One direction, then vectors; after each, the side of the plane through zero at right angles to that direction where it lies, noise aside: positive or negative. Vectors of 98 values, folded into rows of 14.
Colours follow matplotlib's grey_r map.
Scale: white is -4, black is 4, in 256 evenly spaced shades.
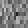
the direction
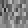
negative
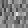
negative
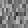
positive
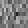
positive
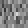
negative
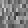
positive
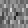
positive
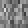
positive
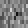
positive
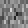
positive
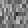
positive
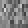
positive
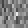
negative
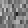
positive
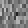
positive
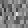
negative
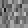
negative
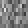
positive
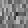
positive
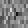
positive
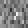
negative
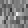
negative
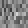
negative
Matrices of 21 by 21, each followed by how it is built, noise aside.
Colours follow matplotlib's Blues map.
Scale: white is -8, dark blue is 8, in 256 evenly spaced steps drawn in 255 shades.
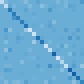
diagonal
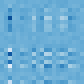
low rank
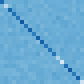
diagonal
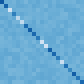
diagonal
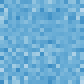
low rank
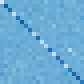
diagonal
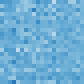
low rank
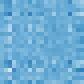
low rank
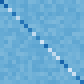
diagonal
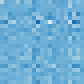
low rank
